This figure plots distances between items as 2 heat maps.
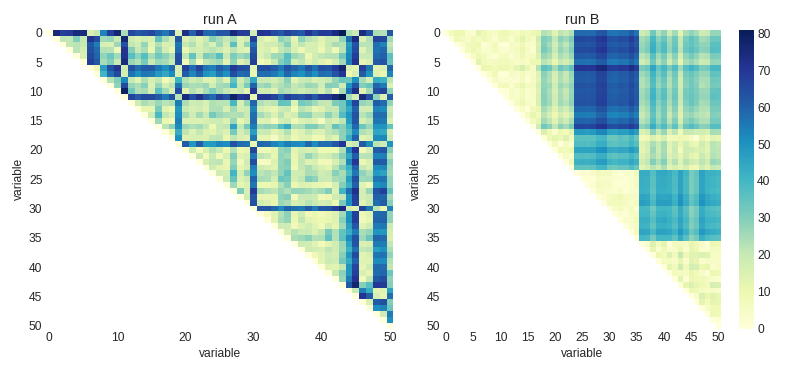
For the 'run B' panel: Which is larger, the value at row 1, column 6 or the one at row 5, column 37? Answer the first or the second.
the second
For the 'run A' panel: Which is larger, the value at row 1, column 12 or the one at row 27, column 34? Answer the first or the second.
the second
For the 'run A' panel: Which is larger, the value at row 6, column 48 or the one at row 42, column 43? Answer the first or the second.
the second
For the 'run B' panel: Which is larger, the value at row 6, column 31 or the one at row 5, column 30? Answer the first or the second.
the first
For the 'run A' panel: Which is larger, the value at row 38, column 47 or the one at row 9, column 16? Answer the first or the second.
the second
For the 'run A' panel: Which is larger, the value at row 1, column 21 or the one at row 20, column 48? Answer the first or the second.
the second
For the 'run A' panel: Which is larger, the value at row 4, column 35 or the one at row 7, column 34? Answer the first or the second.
the second
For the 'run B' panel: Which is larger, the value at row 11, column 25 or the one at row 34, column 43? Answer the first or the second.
the first
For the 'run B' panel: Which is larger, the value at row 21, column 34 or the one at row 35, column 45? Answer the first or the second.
the first
